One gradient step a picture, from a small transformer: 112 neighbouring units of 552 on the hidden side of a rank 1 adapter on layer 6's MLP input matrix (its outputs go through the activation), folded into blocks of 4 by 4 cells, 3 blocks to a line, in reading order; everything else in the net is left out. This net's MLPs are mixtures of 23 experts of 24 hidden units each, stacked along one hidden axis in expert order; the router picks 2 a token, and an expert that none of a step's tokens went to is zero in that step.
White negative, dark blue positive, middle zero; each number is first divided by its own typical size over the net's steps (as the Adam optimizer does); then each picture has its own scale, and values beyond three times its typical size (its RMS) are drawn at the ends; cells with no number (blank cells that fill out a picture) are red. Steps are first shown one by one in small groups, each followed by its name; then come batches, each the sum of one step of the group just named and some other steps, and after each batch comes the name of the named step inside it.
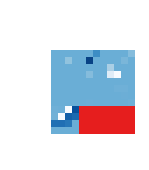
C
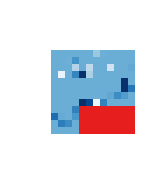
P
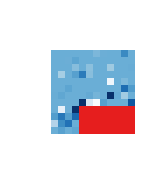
P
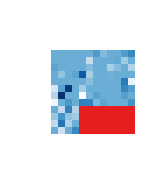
P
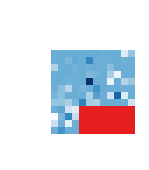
C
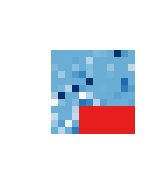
P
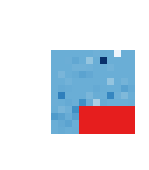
P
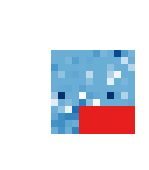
C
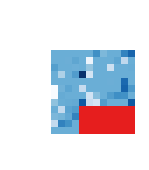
P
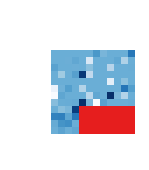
P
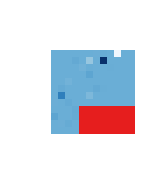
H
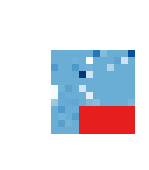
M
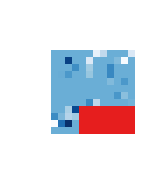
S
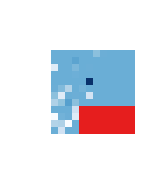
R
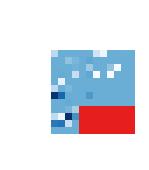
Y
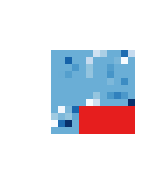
S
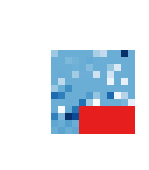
Y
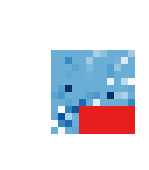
S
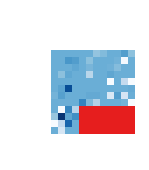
S
